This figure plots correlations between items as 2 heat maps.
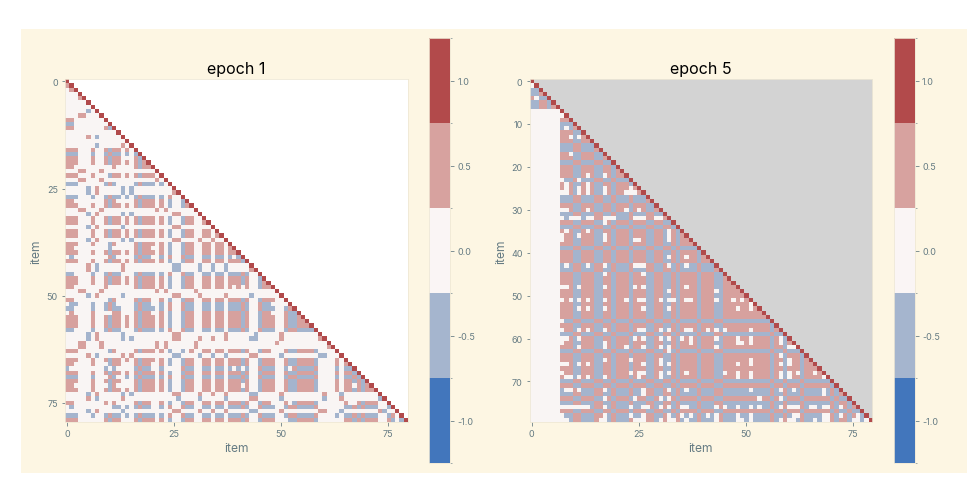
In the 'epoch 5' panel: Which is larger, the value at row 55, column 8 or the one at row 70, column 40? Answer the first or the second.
the first
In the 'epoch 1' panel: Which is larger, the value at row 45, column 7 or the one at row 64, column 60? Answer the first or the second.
the first
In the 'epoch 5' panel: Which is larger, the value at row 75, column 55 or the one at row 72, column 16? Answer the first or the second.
the second
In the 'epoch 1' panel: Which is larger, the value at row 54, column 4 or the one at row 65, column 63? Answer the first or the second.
the second
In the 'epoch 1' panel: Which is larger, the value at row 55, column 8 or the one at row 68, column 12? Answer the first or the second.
the second
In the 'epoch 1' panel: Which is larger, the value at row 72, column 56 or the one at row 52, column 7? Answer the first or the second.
the first
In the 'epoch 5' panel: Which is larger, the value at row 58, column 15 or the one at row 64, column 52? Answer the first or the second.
the second
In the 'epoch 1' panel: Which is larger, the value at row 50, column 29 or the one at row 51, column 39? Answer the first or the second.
the second
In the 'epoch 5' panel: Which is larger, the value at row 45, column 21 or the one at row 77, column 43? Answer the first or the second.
the first
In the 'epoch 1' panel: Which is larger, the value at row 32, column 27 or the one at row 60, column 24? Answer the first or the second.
the second
